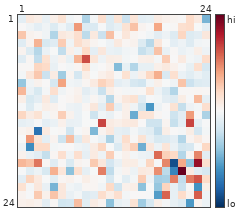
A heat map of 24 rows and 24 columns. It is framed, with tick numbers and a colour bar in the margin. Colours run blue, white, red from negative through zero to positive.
Slope: none. Roughest part: bottom right. Stripes: none. Odd rows or columns: none. Histogram: heavy tails on both sides. Odd patch: rougher, in the bottom right.
